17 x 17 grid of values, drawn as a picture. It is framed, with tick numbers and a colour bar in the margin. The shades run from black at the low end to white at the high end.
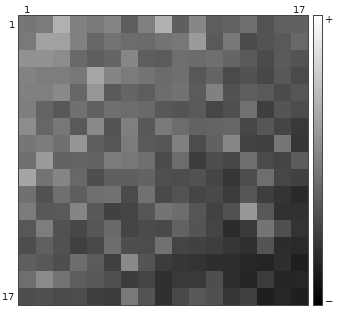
Ninth with the highest average: top left. Ninth with the lowest average: bottom right. Slope: up to the top left. Grain: fine. Stripes: none. Mirror symmetry: none.
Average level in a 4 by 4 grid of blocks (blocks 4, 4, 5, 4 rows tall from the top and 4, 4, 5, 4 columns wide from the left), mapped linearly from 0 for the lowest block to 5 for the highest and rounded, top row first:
5442 / 4332 / 4322 / 3210
